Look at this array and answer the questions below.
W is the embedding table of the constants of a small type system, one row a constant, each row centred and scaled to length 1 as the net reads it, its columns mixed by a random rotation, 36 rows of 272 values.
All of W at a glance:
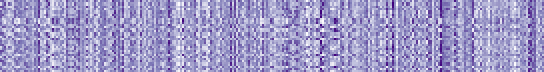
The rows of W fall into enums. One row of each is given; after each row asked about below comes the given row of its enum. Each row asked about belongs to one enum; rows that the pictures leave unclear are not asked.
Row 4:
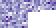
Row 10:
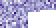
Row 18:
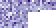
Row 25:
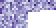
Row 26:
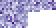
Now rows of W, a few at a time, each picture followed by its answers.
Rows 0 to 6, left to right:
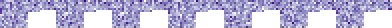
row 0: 25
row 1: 18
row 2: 18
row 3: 25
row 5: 26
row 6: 26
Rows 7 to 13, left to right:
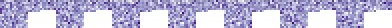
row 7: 25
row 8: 26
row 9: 10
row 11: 10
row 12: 26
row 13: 4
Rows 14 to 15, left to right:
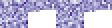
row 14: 10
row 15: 10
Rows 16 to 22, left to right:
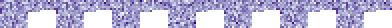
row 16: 25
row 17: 25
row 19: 10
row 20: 26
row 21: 26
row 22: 25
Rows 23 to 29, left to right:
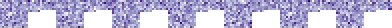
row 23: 18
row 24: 4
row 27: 10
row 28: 18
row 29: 26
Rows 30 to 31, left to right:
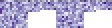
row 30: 25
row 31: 4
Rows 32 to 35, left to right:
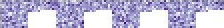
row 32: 4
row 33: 10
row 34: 26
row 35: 4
